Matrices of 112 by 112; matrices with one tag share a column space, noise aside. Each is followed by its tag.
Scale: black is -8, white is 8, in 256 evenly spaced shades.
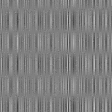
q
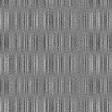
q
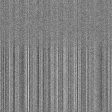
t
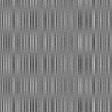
q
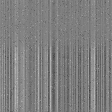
t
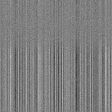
t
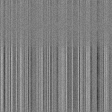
t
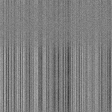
t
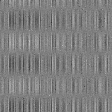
q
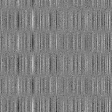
q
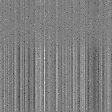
t
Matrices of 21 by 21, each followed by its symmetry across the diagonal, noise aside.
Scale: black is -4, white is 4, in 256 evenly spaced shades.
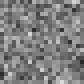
antisymmetric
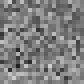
neither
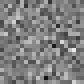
neither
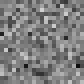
neither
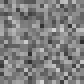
antisymmetric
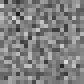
antisymmetric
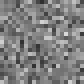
antisymmetric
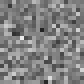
neither
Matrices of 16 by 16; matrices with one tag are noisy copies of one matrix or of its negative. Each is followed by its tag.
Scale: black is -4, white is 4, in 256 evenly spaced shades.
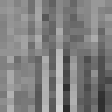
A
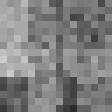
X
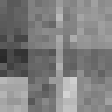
X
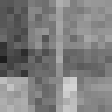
X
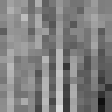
A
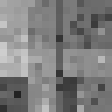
X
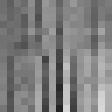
A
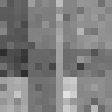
X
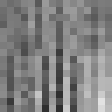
A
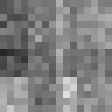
X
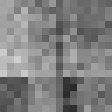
X
